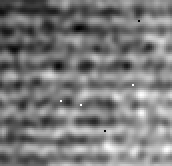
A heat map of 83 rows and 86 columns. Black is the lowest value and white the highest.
Five lone cells stand out: three far higher and two far lower than their neighbours. The ninth with the highest average is the bottom right. The top left is the ninth with the lowest average. Values rise toward the bottom right. Horizontal stripes repeat 9 times down the table.
